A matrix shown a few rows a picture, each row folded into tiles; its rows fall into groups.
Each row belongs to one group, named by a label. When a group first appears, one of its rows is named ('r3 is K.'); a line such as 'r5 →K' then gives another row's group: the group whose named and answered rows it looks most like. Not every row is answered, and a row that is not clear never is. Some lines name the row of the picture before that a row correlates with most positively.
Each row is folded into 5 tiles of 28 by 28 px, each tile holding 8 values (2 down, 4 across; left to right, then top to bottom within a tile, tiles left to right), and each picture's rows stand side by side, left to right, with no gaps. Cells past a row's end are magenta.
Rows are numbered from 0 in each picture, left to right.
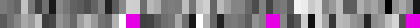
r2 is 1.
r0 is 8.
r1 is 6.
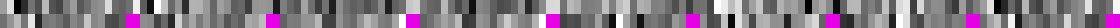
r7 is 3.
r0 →3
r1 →1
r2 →8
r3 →8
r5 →1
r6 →6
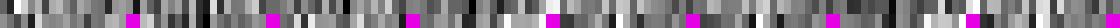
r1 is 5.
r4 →6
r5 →6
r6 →8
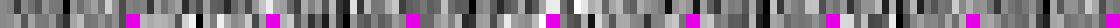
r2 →5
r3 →8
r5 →5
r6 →5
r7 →5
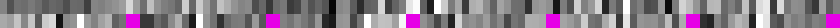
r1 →6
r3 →1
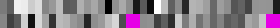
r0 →1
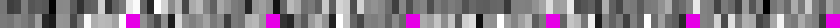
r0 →8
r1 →1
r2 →6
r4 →3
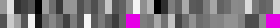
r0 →3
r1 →3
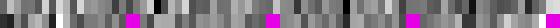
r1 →3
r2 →5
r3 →8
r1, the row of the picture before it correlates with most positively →1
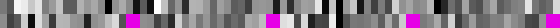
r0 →1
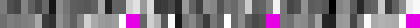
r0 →8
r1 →3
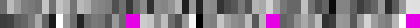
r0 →6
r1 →5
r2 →8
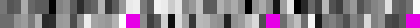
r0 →8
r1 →1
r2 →3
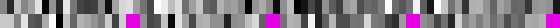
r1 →1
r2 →3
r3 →1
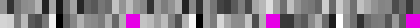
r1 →5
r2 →6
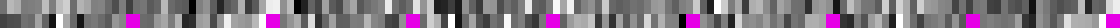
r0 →6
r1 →8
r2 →3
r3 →3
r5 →1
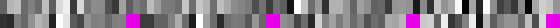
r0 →6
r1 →6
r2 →1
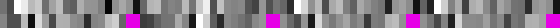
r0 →1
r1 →6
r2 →1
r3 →1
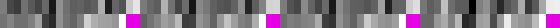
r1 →8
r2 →8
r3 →8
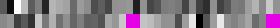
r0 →1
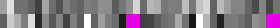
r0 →3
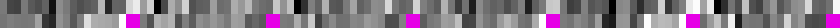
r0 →8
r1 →3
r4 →8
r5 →3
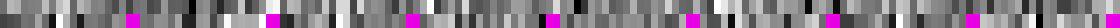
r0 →6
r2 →6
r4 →3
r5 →1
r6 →6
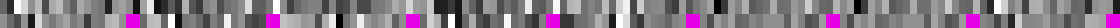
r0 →1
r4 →6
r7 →1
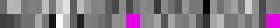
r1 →5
